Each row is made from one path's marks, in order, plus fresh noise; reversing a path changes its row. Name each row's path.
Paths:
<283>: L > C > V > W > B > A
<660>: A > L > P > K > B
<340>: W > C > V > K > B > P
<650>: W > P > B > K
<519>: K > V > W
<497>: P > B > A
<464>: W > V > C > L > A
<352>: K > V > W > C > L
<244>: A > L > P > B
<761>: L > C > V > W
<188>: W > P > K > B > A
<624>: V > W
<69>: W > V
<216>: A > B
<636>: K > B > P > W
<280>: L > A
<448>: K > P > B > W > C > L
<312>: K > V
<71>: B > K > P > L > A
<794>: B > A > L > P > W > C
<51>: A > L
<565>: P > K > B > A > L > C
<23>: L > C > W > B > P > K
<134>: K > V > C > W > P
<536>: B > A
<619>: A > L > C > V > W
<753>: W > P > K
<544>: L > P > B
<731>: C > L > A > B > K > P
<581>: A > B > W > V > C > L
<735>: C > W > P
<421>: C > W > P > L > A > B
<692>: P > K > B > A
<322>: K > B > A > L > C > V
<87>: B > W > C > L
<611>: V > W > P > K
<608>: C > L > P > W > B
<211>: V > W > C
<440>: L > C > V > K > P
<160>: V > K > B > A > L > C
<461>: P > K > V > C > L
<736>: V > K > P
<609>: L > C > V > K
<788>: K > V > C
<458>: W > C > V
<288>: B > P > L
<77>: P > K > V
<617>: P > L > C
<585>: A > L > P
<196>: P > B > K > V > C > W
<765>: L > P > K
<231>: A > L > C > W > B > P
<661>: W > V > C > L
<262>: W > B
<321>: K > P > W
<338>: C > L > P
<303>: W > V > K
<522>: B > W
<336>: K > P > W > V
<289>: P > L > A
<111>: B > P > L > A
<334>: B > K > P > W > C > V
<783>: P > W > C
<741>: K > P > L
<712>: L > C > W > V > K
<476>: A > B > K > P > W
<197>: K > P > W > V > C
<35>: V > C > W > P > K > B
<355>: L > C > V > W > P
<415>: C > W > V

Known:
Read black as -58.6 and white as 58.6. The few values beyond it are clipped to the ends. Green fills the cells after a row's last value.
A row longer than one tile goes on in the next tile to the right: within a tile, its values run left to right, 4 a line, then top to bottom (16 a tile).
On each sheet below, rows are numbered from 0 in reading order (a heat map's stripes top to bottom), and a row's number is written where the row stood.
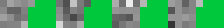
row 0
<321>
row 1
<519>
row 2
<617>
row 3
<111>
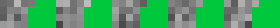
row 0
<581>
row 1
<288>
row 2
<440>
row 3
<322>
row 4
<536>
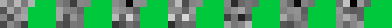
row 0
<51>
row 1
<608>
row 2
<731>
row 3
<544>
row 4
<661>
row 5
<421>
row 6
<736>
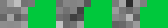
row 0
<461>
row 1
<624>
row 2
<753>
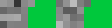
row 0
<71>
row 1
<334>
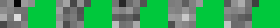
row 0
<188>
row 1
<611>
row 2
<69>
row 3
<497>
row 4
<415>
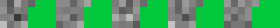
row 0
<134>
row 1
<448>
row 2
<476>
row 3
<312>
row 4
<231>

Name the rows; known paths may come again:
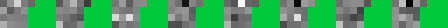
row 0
<196>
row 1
<415>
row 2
<692>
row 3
<421>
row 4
<761>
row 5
<188>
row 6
<624>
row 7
<736>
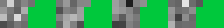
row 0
<765>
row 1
<216>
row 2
<338>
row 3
<712>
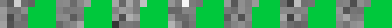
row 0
<355>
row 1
<448>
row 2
<289>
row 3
<522>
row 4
<794>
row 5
<283>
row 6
<636>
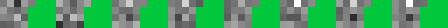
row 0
<753>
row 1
<244>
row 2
<197>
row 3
<609>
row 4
<581>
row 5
<619>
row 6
<87>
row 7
<783>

